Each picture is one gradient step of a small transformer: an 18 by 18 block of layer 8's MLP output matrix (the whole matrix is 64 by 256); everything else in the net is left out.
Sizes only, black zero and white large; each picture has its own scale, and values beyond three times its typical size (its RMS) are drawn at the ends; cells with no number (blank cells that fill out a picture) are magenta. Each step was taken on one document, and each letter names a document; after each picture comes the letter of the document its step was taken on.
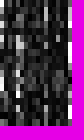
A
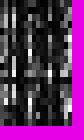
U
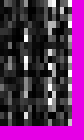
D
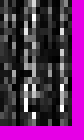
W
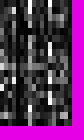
D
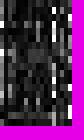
D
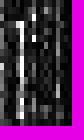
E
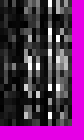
W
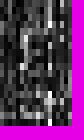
D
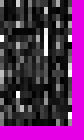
A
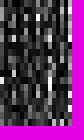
D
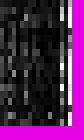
U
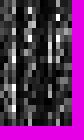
U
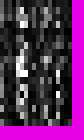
E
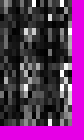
W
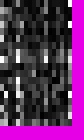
A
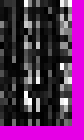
W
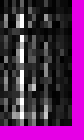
E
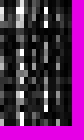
E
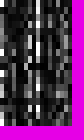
W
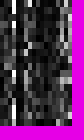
U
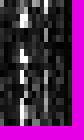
E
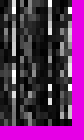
U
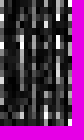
E
